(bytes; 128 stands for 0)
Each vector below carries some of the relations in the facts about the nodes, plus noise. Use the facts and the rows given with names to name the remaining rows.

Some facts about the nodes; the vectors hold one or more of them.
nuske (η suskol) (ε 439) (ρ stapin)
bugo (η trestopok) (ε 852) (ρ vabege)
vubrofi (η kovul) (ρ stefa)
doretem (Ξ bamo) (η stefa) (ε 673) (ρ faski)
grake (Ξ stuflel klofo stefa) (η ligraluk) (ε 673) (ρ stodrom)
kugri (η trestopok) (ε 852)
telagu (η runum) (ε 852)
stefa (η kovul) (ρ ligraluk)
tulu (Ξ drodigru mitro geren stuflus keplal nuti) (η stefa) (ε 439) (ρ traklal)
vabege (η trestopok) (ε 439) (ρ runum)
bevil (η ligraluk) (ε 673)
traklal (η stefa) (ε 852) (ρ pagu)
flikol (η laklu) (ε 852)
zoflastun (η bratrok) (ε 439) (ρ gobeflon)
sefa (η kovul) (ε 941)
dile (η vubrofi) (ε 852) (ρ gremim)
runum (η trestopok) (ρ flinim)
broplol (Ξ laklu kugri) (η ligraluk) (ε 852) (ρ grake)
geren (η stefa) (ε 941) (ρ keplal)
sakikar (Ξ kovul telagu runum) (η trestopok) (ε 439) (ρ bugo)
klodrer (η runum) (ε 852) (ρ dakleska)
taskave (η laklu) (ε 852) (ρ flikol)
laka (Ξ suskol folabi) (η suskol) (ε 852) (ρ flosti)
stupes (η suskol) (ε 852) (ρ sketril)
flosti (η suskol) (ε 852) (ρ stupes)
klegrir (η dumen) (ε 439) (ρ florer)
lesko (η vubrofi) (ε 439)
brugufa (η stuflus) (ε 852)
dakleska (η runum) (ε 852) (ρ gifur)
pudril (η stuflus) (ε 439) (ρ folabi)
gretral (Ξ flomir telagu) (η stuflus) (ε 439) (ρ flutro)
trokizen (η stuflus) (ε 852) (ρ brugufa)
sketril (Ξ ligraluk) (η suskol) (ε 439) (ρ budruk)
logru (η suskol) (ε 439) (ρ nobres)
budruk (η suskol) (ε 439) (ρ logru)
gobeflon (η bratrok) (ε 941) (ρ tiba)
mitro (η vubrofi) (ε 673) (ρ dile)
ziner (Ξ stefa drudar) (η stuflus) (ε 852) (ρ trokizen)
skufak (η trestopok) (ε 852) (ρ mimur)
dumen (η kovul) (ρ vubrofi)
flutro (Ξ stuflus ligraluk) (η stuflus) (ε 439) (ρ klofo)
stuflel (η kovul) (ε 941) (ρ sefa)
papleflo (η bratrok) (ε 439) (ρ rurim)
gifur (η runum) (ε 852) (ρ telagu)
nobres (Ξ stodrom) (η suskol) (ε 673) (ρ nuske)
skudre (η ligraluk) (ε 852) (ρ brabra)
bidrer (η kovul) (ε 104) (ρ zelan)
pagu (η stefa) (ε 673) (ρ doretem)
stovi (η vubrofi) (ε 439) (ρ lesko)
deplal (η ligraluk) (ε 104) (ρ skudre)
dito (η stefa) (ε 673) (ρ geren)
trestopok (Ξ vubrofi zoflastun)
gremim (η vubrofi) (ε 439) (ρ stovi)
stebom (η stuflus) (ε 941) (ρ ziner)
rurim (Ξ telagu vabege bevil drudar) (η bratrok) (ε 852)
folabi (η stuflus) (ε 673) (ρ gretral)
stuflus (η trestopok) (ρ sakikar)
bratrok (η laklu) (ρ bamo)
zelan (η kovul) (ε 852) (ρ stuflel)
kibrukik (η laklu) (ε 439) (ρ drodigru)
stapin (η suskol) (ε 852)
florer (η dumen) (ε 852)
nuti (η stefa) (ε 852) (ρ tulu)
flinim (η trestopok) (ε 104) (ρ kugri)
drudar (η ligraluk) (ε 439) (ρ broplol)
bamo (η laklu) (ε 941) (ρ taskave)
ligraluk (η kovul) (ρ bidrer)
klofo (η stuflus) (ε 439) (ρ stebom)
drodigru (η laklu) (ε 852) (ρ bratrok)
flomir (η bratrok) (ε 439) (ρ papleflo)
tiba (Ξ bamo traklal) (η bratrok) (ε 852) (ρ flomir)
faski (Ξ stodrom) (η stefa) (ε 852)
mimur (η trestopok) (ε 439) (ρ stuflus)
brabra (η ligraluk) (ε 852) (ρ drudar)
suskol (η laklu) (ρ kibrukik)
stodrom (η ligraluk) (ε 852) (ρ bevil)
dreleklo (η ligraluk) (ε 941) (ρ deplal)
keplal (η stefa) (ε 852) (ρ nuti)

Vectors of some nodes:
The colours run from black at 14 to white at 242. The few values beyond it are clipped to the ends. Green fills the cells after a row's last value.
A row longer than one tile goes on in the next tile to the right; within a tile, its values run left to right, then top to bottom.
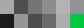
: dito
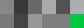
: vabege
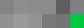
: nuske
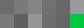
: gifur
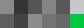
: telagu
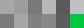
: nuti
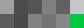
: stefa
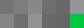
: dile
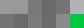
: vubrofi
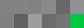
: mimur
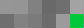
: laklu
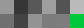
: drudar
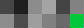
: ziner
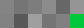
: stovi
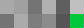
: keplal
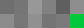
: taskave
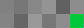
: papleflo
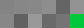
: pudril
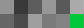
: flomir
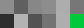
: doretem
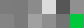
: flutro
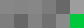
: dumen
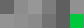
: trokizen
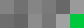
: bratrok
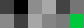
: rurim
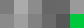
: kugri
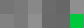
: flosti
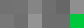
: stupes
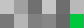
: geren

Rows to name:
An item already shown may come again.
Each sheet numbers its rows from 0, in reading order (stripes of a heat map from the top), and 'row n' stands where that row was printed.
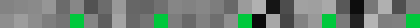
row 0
sefa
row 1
tiba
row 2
dumen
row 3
bevil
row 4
sakikar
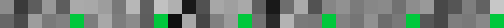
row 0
flomir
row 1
nuti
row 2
bevil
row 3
gretral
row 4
dreleklo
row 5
stefa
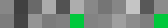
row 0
vabege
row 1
sketril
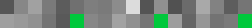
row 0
faski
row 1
flutro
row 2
broplol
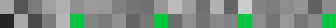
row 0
pagu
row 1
zoflastun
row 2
ligraluk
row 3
logru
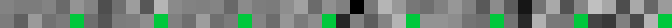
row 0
gremim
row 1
runum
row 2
kibrukik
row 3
stebom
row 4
grake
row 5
flikol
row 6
gretral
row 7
deplal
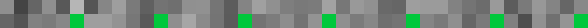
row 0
kovul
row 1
faski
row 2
stapin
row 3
bamo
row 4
traklal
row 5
zoflastun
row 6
trestopok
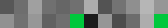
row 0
laka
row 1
dito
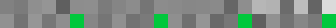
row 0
logru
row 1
dreleklo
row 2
klegrir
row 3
stuflus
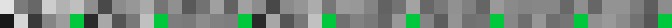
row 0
mitro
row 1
nobres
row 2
stuflel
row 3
nobres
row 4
suskol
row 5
bugo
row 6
klegrir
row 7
brugufa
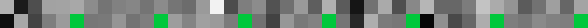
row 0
bevil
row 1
gobeflon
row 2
tulu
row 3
klofo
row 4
gretral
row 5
folabi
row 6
stuflel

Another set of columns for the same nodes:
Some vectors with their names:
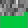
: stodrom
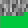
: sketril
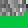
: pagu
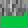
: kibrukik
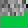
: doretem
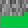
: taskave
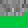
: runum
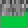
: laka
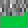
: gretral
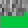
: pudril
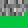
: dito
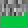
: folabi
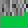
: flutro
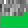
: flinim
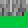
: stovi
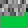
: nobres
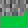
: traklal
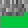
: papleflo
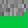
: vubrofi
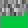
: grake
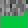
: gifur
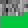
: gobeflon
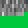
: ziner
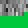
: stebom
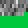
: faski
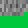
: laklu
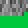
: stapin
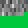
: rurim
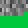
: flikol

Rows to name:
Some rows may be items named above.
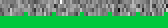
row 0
ligraluk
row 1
bamo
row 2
deplal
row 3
suskol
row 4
dreleklo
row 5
flutro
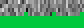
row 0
nobres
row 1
nuske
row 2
klofo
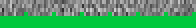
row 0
klegrir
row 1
dumen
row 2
bamo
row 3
bevil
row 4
bevil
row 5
dumen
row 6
vabege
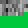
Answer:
gobeflon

